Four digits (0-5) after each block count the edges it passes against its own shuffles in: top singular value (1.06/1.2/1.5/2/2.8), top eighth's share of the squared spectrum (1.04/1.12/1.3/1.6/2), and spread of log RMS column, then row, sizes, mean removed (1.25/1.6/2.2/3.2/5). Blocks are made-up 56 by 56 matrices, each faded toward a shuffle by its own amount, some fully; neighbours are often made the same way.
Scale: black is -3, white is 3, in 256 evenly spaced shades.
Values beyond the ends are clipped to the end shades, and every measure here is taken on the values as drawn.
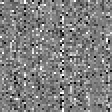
2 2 3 0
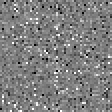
1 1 0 0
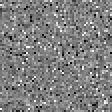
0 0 0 0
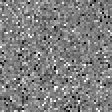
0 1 1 0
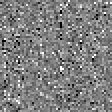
1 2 2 0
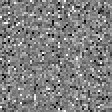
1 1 2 0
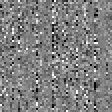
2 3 4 0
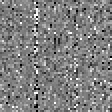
2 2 3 0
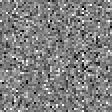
2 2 2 0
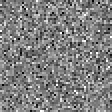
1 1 0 0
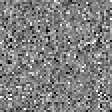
3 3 1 1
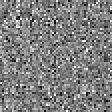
3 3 1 1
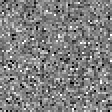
2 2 0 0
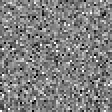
2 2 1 0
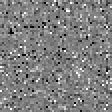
2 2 0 1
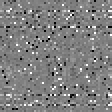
4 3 1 2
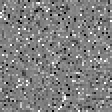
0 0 0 0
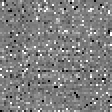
3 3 0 1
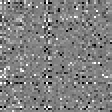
4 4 2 2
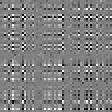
5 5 4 4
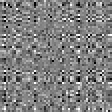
5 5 3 3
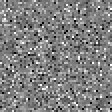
2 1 0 0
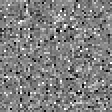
3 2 1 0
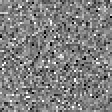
0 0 0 0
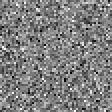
0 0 0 0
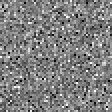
0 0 0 0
